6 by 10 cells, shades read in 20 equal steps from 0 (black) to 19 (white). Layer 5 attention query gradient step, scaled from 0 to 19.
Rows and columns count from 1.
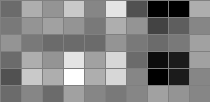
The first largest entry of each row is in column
6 6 10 4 4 4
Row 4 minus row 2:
-1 2 -1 6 3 3 -3 -4 -5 2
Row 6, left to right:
8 10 8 12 10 9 10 12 11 10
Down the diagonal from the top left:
8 11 8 17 13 9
